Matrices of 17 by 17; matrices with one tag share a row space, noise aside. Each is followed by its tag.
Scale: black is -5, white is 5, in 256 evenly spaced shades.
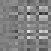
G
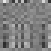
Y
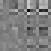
G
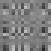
Y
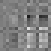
G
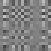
Y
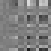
G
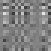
Y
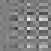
G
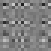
Y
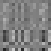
Y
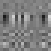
Y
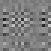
Y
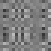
Y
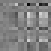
G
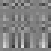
Y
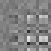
G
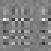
Y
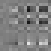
G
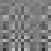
Y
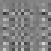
Y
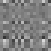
Y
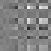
G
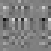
Y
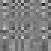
Y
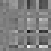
G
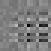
G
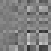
G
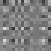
Y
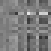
G
